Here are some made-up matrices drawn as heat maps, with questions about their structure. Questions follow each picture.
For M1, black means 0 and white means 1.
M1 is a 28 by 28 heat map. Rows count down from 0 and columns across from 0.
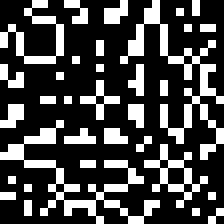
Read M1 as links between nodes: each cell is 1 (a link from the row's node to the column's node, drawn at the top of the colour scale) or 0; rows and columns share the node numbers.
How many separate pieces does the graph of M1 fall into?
1
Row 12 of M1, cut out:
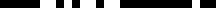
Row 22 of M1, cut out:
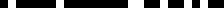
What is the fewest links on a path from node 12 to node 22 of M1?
3
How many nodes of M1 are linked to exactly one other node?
0
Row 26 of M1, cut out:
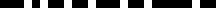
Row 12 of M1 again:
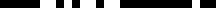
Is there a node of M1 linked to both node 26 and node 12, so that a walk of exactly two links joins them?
yes
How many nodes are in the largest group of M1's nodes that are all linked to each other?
2
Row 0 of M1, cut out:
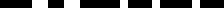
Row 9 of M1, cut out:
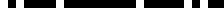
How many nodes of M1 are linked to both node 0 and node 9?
0
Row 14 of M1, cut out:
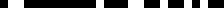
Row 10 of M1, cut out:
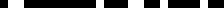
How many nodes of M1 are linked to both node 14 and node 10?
7
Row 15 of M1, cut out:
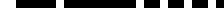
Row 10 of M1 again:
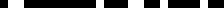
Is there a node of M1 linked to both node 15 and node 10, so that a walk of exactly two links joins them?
yes
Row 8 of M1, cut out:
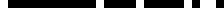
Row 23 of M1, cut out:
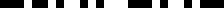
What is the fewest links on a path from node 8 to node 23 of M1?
1
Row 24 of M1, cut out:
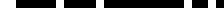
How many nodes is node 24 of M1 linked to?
6
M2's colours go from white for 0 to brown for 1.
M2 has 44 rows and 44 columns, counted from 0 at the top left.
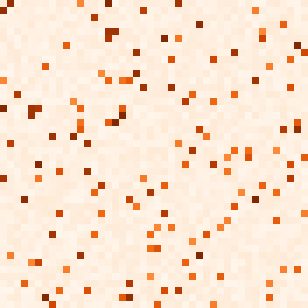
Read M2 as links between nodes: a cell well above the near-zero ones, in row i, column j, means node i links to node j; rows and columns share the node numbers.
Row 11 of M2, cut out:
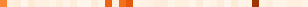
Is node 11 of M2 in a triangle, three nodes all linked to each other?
yes
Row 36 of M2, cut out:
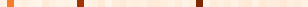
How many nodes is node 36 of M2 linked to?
3
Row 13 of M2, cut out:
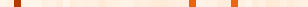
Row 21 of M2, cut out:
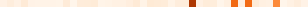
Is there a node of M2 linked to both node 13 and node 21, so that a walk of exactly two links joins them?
yes
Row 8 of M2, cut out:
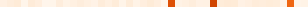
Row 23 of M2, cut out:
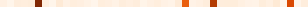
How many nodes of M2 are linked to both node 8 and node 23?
2
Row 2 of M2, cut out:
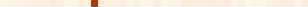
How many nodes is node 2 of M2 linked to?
1
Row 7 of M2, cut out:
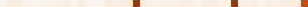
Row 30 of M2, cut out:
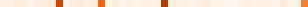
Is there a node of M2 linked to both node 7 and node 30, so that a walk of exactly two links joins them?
yes
